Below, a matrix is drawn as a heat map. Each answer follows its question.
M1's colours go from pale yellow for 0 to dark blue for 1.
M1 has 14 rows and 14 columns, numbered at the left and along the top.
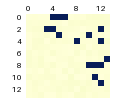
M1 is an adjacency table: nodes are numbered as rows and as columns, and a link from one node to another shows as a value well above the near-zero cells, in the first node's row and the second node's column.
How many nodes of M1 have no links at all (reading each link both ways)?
2
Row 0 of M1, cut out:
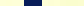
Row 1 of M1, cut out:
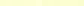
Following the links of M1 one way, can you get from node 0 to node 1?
no
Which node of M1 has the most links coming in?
node 12
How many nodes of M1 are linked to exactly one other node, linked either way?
3
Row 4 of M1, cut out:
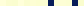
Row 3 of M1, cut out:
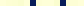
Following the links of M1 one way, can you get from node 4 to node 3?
no
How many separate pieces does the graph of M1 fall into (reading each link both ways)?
4
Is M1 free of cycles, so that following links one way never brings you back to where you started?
yes
